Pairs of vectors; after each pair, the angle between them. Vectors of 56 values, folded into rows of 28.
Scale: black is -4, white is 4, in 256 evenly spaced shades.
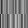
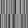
partly aligned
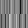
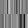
orthogonal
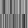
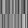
nearly opposite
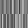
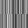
partly opposed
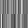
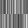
orthogonal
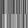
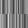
orthogonal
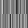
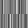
nearly opposite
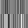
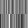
partly opposed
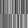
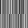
partly aligned
